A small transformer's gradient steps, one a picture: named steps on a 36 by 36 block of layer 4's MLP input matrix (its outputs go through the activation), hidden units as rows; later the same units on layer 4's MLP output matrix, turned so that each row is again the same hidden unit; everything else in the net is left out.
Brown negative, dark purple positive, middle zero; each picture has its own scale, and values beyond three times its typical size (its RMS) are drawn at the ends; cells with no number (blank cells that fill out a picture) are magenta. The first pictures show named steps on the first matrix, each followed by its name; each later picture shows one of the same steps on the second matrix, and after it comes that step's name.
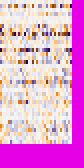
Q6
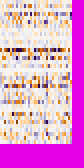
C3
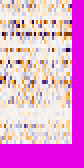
Q6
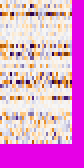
C3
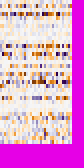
C3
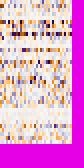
Q6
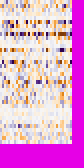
Q6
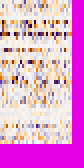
Q6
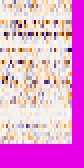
Q6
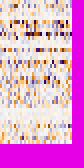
Q6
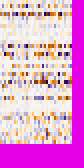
C3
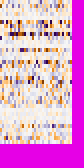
Q6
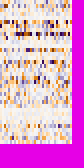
Q6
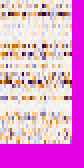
C3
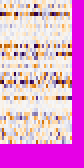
C3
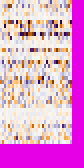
Q6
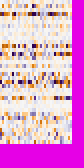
C3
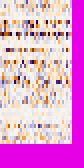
Q6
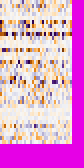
Q6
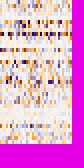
Q6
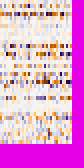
C3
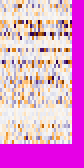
Q6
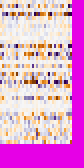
C3
